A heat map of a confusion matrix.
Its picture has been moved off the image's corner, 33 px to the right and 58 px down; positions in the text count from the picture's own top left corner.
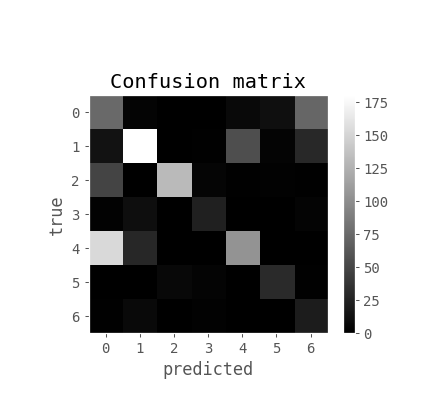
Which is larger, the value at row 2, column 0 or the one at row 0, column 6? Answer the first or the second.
the second
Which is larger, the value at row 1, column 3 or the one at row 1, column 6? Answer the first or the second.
the second
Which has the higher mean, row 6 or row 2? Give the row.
2
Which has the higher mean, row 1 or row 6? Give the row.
1
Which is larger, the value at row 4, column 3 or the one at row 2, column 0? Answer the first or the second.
the second
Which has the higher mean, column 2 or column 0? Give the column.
0
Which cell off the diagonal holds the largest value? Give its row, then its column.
4, 0
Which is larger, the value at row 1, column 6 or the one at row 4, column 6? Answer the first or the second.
the first
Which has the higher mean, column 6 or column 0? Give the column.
0
